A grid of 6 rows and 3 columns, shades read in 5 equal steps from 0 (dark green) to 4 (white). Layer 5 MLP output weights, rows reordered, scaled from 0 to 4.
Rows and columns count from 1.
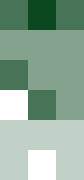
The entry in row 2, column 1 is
2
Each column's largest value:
4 4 3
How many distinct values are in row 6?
2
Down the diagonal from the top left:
1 2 2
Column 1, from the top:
1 2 1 4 3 3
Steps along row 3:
up same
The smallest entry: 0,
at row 1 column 2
